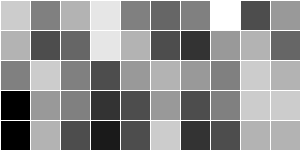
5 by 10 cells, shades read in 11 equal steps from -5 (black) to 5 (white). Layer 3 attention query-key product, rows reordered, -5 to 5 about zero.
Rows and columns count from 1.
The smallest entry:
-5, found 2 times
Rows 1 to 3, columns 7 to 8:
0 5 / -3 1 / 1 0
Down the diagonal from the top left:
3 -2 0 -3 -2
